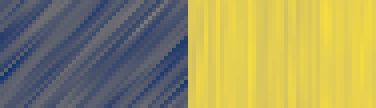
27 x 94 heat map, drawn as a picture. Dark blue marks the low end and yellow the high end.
It is made of 1 by 2 panels. Panel 1,1: low, slanting up to the right. Panel 1,2: very high, streaked downward, faint in contrast.
